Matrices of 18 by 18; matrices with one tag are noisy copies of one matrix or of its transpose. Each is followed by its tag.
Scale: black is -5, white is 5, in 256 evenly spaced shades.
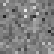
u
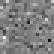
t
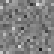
t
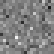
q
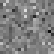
u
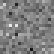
u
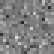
q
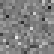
q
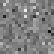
u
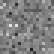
u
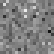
u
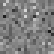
u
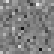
t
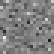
t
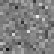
q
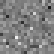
q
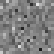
t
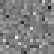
q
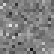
u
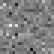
u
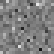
t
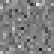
t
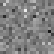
u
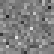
q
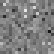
u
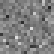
q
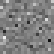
t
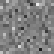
t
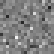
q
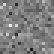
u
